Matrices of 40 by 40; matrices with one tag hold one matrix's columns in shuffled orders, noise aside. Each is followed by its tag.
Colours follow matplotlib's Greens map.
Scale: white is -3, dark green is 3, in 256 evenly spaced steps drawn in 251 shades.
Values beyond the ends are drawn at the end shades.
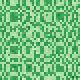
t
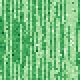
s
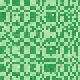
t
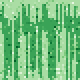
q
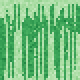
q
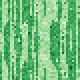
s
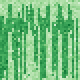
q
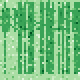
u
